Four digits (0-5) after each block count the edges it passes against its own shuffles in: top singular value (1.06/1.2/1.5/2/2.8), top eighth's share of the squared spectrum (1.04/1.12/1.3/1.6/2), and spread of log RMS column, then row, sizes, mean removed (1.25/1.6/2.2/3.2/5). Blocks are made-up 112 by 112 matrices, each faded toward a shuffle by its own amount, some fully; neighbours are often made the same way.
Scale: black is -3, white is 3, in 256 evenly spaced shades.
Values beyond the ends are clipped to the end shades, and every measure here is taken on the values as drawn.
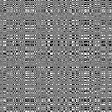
5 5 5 5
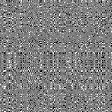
5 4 3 3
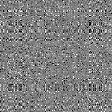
5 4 3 3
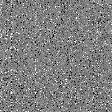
3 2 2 0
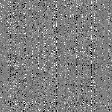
2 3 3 1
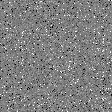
1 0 0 0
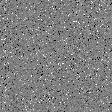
1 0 0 0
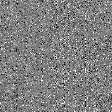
2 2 3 1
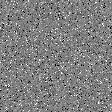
0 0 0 0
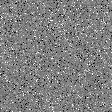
0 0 0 0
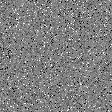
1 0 1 0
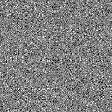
4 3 1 2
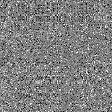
4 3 2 1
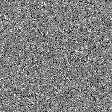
3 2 0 0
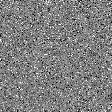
3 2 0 1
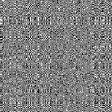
5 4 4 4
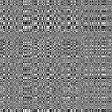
5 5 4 4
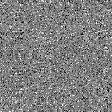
4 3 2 1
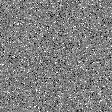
2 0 0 0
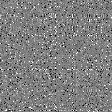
4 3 2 2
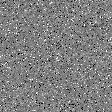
0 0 0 0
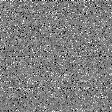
1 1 0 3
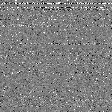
3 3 0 3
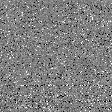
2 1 0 2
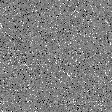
1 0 0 1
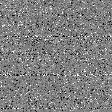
2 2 0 3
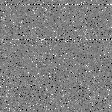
2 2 0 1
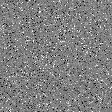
0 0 0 0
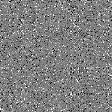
4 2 1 1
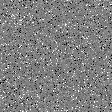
0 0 0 0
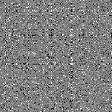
5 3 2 2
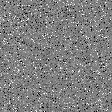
3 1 0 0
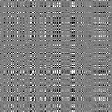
5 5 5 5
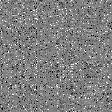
4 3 2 2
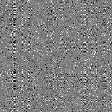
5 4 3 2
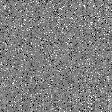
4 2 1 1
